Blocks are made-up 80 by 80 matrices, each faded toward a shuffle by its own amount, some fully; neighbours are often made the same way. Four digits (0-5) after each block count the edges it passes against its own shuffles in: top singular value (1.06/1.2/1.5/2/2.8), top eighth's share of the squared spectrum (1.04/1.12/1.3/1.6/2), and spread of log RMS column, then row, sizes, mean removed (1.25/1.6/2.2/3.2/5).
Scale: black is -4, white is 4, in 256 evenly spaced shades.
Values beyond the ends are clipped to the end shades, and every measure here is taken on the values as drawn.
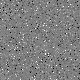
0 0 0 0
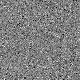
0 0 0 0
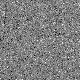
0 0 0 0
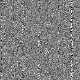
2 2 3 0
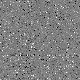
3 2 0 1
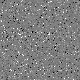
3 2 0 0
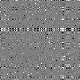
5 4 2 3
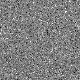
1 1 2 0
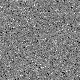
0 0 0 0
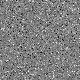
1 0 0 0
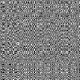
5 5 3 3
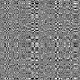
5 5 4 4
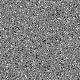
2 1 0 0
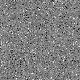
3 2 0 0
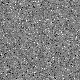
0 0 0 0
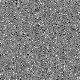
2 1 0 0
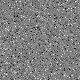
0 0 0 0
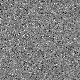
2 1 0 0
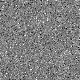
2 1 0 0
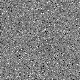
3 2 1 0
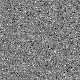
1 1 0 0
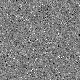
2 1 0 0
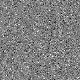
3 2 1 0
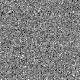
3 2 0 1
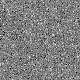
2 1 0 0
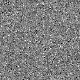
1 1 1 0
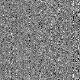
1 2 3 0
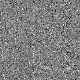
1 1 2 0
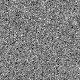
0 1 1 0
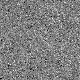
0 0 1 0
